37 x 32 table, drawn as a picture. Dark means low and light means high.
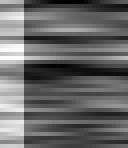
Seam: vertical, 20% of the way across, the left part higher. Grain: streaks across. Average level on the scale: 40%.
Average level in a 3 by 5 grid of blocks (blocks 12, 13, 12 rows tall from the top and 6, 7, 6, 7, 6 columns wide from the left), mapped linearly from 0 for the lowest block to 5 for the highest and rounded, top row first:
41100 / 50001 / 51001
